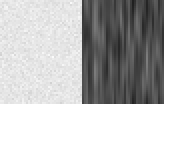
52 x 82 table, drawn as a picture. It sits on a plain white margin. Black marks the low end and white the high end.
The table splits into one row of 2 panels. Panel 1,1: very high, fine-grained, faint in contrast. Panel 1,2: low, streaked downward.
